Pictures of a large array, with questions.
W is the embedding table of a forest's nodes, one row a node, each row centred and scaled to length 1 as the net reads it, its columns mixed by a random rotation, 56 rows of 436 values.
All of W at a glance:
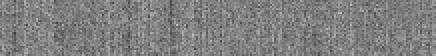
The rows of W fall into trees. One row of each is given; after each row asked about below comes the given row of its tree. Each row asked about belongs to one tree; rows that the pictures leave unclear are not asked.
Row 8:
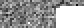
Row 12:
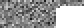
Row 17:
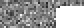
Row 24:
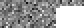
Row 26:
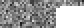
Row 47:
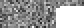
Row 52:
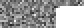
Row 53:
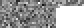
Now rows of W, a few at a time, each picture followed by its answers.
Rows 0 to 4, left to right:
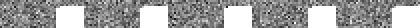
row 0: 12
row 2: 17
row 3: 47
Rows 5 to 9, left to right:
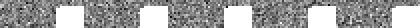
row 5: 24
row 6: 26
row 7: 17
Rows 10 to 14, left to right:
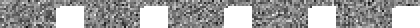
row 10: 53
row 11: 26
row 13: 17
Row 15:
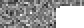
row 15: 17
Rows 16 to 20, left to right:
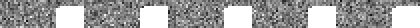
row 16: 52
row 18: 47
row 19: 26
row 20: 26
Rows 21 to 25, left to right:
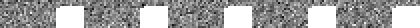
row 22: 8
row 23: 12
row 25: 24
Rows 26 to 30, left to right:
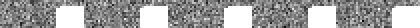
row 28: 17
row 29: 24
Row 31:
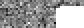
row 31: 8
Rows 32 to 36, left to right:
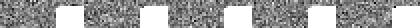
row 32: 52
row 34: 52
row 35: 52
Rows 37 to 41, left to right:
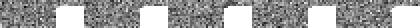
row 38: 52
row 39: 8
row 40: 53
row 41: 52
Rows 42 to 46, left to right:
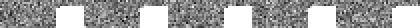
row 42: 17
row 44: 24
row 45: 52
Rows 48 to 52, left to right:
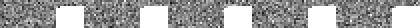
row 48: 17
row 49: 53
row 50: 52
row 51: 17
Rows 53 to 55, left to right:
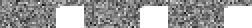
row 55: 53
